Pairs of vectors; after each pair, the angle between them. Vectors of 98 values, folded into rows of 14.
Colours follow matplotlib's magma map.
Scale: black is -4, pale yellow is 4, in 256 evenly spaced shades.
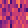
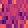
orthogonal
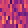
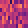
nearly parallel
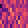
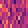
nearly opposite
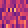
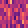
orthogonal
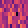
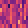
partly aligned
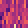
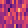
partly aligned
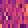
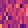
nearly parallel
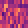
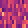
partly opposed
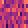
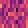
orthogonal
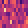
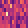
partly opposed
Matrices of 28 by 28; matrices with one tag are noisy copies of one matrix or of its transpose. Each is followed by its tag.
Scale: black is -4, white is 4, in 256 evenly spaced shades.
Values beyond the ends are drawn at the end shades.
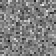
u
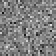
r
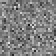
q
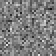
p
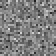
u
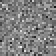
r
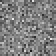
r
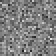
r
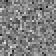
u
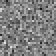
u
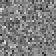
u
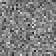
q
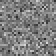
p
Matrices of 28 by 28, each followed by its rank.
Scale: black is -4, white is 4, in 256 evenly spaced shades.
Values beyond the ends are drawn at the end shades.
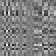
two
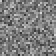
full rank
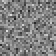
full rank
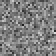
full rank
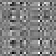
two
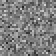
full rank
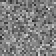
full rank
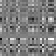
two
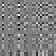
two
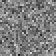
full rank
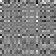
two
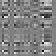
two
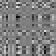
two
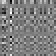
two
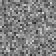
full rank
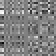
two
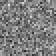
full rank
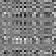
two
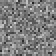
full rank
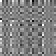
two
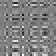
two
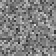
full rank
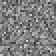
full rank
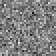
full rank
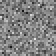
full rank
